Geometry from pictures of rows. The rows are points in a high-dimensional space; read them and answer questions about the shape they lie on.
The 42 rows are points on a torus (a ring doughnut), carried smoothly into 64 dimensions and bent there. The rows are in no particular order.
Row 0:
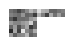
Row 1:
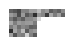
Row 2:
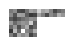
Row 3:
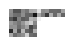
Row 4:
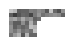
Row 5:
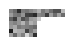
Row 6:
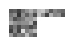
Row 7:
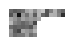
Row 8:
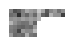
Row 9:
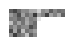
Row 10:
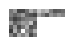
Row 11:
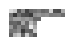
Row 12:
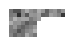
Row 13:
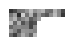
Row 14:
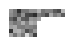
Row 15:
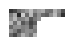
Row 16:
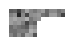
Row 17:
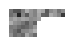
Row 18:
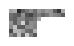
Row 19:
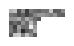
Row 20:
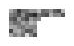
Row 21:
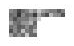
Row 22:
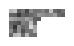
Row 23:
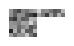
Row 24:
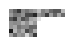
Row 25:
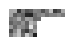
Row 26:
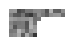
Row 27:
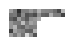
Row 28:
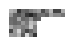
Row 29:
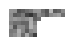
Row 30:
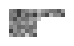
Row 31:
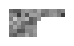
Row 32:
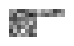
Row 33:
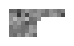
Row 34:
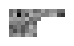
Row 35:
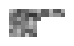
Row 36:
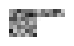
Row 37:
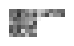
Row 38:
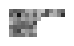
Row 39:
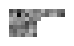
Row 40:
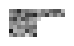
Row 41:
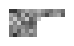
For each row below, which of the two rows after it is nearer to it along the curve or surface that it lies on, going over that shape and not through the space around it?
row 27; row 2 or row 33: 2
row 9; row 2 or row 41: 41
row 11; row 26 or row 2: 26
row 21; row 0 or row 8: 8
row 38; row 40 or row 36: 40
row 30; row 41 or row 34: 41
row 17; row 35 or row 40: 40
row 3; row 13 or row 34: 13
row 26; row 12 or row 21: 12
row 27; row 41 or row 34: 41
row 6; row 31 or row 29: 31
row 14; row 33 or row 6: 6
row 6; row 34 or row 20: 20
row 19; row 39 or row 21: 39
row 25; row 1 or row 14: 14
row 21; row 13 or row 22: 13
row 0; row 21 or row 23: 23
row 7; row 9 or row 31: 31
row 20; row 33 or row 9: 9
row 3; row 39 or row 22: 39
